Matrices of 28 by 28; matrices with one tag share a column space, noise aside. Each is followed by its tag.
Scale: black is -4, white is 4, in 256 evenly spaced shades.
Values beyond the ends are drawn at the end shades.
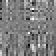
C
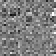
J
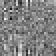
C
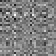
J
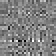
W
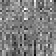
C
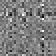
J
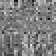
C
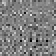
W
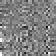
W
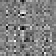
W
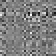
J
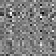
J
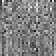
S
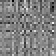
S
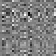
J
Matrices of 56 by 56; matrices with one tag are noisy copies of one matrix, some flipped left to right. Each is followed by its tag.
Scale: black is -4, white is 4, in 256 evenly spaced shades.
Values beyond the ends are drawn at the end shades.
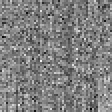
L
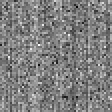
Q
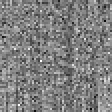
L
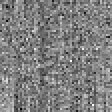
L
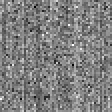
Q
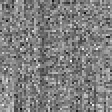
L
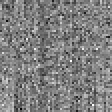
L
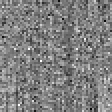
L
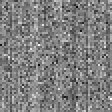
Q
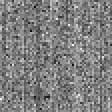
Q
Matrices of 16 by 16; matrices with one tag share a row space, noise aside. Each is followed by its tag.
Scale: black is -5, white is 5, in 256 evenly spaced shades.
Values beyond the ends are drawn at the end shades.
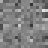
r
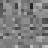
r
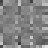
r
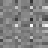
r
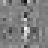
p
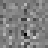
p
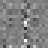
p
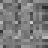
r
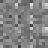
r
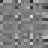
r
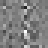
p
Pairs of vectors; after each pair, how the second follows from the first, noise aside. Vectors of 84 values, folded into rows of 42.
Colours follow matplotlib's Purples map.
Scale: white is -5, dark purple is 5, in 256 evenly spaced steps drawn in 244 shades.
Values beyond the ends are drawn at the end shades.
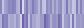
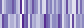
scaled up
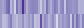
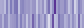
shuffled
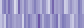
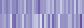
shuffled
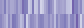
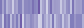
shuffled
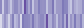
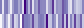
scaled up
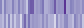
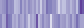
shuffled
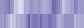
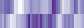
scaled up
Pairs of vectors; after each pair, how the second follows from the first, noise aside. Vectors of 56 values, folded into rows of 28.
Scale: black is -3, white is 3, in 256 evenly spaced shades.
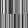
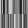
negated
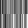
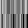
negated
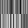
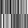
wrapped around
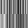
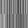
shrunk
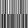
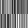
wrapped around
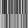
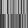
negated
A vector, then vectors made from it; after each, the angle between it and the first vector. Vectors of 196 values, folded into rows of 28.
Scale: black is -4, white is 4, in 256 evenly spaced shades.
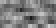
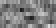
nearly parallel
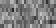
partly aligned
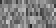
partly opposed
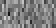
orthogonal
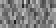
orthogonal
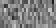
orthogonal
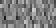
orthogonal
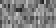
partly aligned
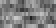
nearly parallel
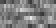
nearly opposite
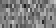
orthogonal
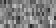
partly opposed
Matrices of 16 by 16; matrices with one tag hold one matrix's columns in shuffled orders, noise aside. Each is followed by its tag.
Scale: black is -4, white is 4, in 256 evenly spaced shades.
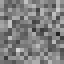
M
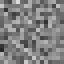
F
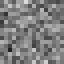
F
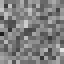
M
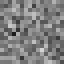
M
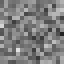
M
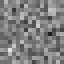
M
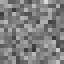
F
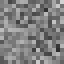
F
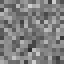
F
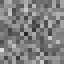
M
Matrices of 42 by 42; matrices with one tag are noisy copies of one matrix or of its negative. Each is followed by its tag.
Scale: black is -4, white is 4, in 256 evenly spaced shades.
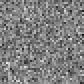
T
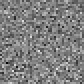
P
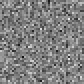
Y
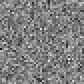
Y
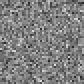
Y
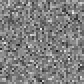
Y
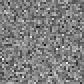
P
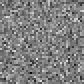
Y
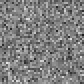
T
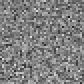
P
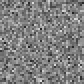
Y
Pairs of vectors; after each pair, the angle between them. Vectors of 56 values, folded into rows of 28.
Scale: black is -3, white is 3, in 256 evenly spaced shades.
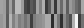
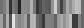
partly opposed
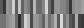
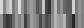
orthogonal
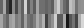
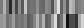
nearly parallel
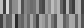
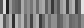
nearly opposite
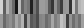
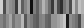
nearly parallel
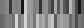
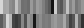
orthogonal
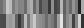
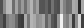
nearly parallel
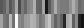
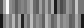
orthogonal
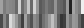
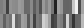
orthogonal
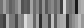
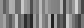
nearly opposite
